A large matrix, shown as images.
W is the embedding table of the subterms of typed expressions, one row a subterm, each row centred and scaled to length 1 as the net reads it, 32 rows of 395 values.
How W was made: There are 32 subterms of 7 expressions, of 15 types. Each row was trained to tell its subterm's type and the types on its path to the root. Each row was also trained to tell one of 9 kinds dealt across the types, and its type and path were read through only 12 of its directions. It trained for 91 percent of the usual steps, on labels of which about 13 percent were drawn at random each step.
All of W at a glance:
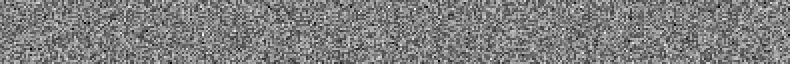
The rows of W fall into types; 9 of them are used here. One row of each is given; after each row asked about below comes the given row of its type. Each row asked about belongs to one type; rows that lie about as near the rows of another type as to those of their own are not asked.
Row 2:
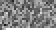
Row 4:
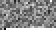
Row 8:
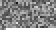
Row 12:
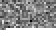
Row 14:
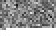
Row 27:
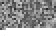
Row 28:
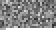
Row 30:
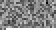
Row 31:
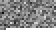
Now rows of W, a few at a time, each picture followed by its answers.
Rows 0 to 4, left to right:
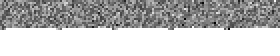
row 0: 8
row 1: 14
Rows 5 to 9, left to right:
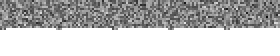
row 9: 30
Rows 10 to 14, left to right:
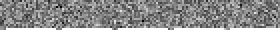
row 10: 27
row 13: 30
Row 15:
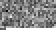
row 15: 31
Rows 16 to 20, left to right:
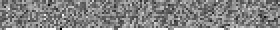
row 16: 12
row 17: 8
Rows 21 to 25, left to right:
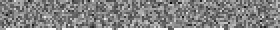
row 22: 30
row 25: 14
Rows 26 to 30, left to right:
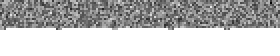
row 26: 31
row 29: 8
